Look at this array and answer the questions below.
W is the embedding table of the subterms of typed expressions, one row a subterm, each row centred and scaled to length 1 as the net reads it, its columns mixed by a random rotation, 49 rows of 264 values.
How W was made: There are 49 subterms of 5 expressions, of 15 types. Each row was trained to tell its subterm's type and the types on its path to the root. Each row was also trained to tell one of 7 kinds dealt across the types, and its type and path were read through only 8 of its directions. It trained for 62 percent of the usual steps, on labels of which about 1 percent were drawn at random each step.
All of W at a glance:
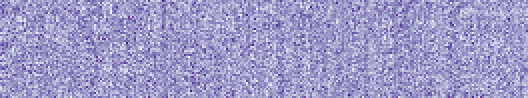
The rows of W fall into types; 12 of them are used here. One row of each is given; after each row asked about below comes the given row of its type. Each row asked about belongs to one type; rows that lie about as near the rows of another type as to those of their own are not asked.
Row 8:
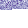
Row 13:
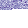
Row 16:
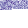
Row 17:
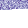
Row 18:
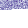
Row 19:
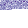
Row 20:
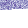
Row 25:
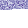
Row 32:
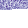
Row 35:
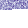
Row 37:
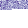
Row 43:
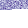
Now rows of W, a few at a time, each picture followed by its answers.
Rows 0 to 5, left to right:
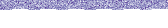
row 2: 13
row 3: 32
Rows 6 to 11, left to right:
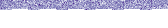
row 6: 43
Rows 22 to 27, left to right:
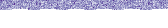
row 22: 43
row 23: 17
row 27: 17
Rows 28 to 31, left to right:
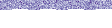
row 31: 16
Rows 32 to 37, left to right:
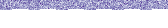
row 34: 8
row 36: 13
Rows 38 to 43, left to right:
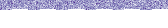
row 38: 43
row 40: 19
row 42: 37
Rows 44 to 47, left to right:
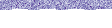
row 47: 32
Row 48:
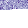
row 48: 17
